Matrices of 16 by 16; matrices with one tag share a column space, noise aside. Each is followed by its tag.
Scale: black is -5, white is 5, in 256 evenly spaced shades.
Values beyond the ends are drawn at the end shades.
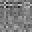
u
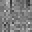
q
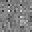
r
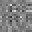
r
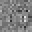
r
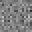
r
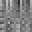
q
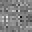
r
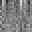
q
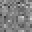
u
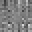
q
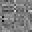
r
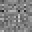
r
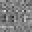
r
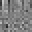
q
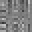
q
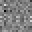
r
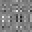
r
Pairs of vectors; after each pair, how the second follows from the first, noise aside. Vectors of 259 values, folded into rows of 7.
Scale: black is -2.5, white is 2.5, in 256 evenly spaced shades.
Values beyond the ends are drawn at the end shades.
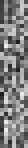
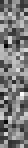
sign-scrambled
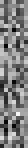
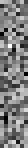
shuffled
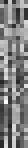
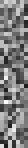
sign-scrambled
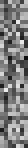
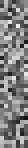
shuffled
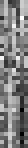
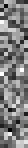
shuffled
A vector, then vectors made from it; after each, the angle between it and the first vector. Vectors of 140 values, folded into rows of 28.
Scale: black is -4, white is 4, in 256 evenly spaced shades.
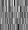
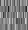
orthogonal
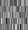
orthogonal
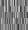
nearly parallel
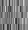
partly aligned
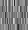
nearly parallel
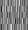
orthogonal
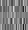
orthogonal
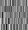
orthogonal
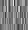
nearly parallel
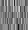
nearly parallel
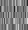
orthogonal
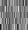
partly aligned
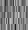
partly opposed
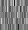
nearly parallel
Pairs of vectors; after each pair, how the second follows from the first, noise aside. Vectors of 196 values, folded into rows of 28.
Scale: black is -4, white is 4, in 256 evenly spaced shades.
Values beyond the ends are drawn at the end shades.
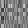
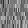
shuffled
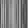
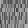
shuffled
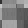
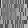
sign-scrambled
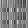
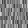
shuffled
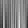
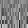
sign-scrambled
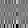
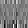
sign-scrambled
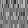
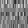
sign-scrambled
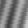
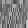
sign-scrambled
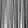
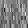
shuffled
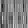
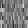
sign-scrambled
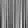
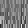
sign-scrambled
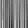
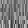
sign-scrambled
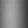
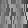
sign-scrambled
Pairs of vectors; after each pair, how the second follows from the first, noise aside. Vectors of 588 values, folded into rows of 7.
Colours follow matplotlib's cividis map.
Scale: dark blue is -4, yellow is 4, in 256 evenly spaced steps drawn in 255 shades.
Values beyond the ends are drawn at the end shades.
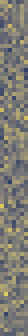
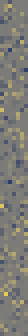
partly zeroed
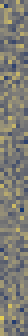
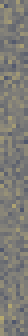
shrunk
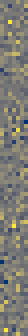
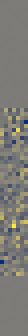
partly zeroed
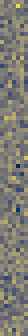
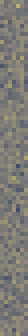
shrunk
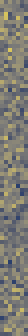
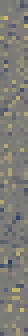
partly zeroed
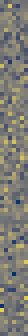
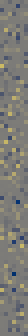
partly zeroed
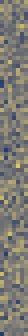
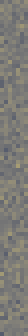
shrunk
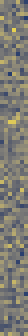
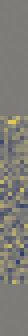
partly zeroed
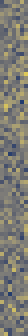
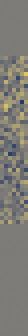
partly zeroed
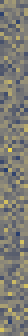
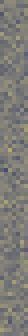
shrunk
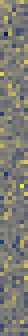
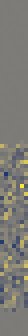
partly zeroed
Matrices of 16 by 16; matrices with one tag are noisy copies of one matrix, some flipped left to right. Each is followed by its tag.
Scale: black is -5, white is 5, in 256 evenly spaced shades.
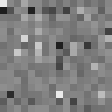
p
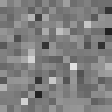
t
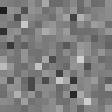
t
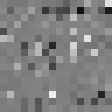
p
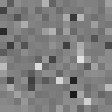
t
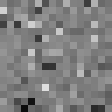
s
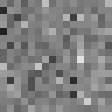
t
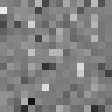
s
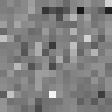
p
